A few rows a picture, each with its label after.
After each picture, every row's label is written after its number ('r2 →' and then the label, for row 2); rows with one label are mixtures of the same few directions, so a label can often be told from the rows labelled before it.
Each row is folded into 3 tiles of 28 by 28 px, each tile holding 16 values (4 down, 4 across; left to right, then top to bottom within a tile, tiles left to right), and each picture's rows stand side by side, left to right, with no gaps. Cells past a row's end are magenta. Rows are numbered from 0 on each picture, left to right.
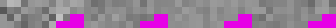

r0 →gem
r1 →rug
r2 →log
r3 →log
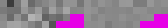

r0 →rug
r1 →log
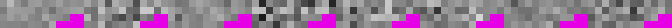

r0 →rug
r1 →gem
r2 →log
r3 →log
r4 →gem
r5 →gem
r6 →rug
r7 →log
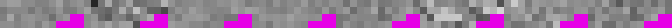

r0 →log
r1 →rug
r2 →rug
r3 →gem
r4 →log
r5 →rug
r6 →rug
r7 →log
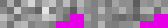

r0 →log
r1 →gem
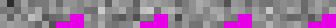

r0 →rug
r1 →gem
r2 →log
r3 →gem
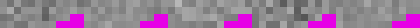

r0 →log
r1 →log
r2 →rug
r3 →log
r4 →log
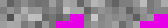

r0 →rug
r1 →log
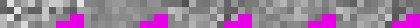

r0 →log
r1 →log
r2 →gem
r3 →log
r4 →gem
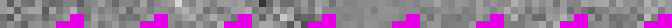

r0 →log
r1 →log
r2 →rug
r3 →rug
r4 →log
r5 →gem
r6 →rug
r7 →gem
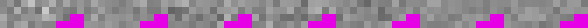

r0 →log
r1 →log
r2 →gem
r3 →gem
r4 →log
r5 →rug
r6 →rug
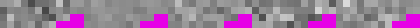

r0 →log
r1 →rug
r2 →rug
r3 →rug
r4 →rug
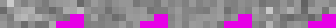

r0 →rug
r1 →rug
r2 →gem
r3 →gem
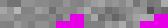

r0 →gem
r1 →rug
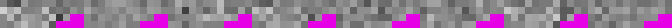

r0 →gem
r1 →log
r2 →gem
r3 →gem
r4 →log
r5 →log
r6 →gem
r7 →log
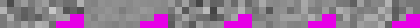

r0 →rug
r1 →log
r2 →log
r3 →gem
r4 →gem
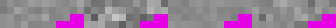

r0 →log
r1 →rug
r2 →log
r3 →log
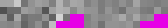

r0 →gem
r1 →gem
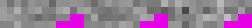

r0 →gem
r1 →rug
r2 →gem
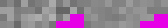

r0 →gem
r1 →rug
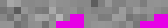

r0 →gem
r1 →rug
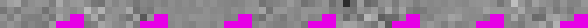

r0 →gem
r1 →gem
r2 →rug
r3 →log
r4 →rug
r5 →rug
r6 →rug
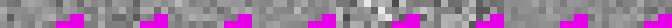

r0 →log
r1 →gem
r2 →rug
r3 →log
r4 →log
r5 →gem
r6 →log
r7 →gem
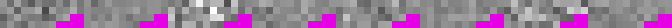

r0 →log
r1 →rug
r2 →log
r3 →gem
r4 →log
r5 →gem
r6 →rug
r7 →gem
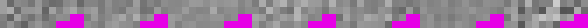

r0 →log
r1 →gem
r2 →log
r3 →log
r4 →gem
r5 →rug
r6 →gem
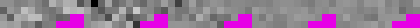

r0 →rug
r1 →rug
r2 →rug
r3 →log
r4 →rug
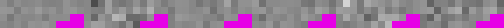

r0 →log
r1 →rug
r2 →log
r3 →log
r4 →rug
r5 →log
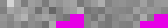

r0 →rug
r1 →gem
